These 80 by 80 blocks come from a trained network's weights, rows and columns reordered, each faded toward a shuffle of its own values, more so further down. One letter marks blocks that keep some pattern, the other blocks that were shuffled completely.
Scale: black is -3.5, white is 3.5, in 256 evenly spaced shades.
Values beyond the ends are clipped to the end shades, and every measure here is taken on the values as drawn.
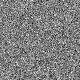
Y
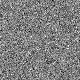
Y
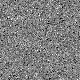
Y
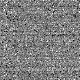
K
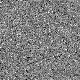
Y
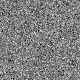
Y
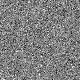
Y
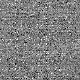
K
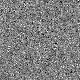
Y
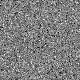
Y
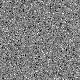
Y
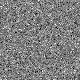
Y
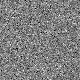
Y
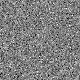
Y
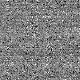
K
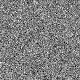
Y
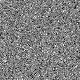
Y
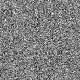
K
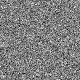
Y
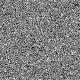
Y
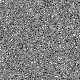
Y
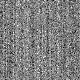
K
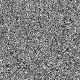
K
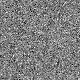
Y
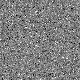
Y
